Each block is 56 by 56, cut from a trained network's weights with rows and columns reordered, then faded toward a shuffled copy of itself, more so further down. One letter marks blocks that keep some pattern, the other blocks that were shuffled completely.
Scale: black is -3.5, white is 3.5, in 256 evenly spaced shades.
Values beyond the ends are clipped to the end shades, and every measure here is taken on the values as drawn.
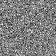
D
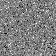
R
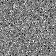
R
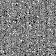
D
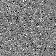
R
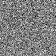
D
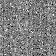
D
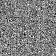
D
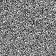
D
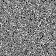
R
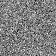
R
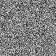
R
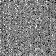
D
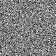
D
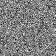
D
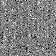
D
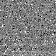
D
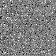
D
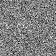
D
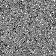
R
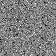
R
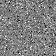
R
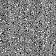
D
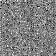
D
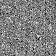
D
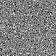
R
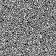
R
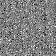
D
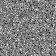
R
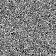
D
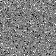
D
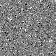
R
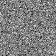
R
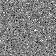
R
